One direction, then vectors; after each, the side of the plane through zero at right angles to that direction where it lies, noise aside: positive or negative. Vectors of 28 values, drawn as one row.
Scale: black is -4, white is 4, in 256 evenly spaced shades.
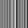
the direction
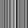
positive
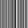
negative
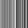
positive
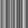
positive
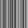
negative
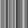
positive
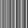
positive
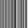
negative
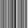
negative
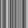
negative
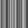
positive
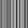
positive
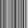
negative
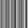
negative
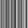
negative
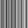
negative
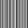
positive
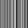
positive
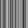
negative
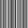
negative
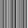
negative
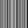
positive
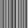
negative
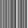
negative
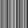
positive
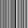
negative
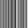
negative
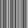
negative
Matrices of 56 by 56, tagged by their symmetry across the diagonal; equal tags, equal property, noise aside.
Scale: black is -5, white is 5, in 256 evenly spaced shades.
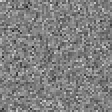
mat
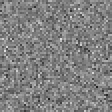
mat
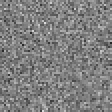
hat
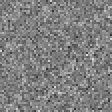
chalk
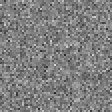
hat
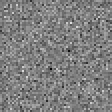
chalk
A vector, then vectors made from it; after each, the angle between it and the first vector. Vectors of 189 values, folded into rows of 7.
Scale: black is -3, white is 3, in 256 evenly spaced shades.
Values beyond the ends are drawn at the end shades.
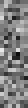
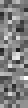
nearly opposite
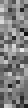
orthogonal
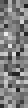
orthogonal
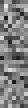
partly aligned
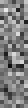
orthogonal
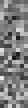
nearly parallel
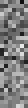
orthogonal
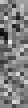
orthogonal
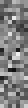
nearly opposite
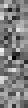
nearly parallel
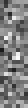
nearly opposite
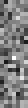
partly opposed
